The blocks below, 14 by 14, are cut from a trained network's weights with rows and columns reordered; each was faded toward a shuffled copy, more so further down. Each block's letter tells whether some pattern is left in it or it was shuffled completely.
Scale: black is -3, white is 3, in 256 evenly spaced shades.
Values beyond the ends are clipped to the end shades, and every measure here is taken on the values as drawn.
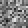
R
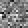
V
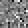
R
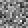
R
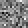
V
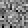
V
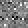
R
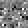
R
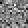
V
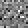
R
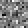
R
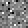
V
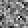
V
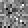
V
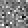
V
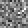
V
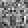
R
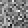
V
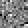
V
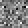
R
